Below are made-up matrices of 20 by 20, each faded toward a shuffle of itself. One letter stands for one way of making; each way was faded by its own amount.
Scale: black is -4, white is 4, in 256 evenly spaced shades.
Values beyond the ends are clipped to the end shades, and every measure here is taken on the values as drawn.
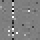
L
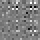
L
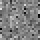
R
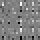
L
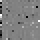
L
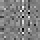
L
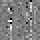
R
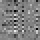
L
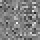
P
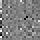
L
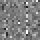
P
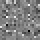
P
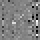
L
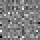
P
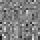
P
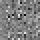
R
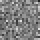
R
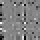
L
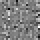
R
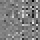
L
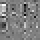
L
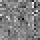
P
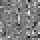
R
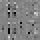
L
